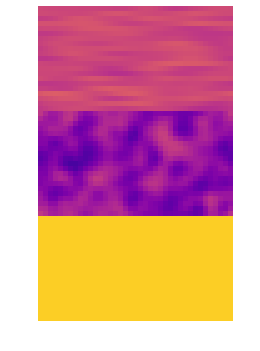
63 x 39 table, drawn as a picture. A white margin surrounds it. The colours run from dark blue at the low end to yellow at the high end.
The table splits into 3 rows of 1 panel. Panel 1,1: middling, streaked across, faint in contrast. Panel 2,1: low, blotchy. Panel 3,1: very high, flat.
